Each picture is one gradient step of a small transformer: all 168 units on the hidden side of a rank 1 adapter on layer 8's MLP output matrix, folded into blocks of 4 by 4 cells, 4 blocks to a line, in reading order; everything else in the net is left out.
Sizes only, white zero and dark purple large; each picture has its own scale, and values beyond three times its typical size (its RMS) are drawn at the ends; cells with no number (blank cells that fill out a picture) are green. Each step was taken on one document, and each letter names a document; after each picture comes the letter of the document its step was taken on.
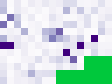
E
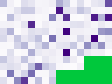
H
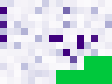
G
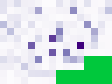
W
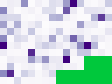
H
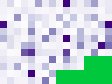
E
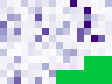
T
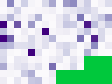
T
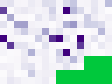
E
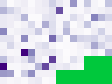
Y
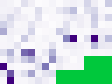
Y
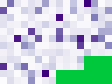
W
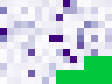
G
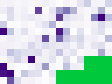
Y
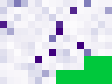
W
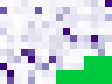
Y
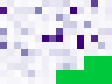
E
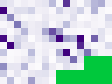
E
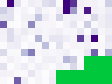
T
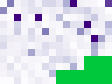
T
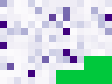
H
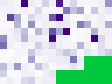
H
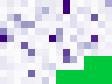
G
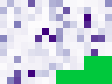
T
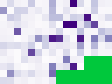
T
